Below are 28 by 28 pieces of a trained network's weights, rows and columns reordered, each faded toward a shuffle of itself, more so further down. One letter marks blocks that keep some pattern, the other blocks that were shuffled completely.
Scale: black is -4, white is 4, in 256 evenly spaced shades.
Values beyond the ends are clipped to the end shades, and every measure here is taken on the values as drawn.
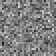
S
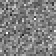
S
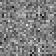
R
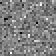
S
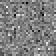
R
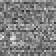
R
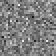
S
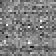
R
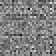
R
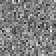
S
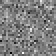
S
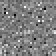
S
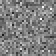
S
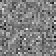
R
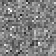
S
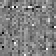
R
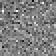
S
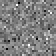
S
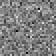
S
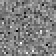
S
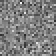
S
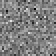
R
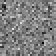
R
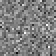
R
